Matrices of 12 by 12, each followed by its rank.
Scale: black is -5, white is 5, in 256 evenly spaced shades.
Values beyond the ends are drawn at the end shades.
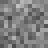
full rank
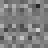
two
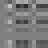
one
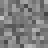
full rank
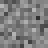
full rank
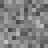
full rank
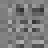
two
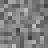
full rank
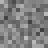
full rank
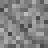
full rank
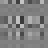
one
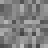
two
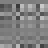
one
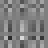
one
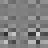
one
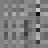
two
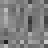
two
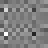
two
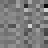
two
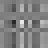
one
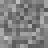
full rank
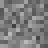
full rank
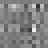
two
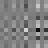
one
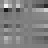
one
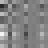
one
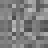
two
